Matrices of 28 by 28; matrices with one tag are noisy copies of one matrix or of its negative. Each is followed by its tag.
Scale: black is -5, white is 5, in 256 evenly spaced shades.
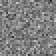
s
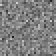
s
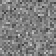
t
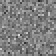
t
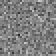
t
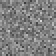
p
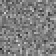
t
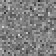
t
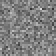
p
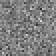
p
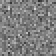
t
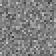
s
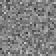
t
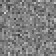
t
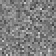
p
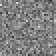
s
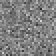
p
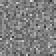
s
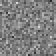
s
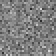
p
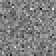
p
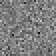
p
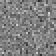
t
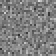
t
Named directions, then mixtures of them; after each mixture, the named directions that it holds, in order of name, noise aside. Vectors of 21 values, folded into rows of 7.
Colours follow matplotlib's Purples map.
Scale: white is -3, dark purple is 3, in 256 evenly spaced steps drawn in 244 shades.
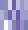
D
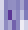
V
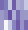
D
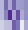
D, V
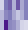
D, V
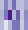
D, V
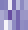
D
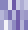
D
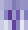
D, V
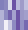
D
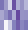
D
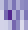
D, V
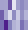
D, V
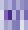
D, V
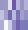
D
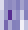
V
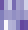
D, V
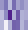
D, V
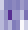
V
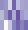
D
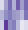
D, V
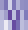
D, V
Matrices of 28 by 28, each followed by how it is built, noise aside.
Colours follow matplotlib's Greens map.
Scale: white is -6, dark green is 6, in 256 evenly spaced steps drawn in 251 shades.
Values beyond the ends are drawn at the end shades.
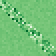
banded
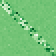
banded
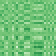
low rank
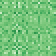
low rank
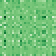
low rank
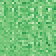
low rank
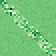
banded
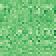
low rank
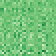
low rank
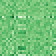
low rank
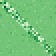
banded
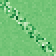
banded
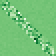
banded
